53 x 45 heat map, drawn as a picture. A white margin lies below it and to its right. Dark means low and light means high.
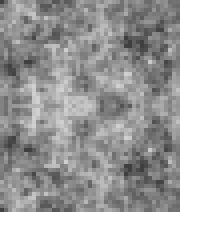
The field is mottled with small blotches. It is mirror symmetric from top to bottom. No regular stripes run through it.
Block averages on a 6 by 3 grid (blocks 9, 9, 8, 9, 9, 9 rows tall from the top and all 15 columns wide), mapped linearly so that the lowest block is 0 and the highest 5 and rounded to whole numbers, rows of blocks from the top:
330
140
453
453
140
330
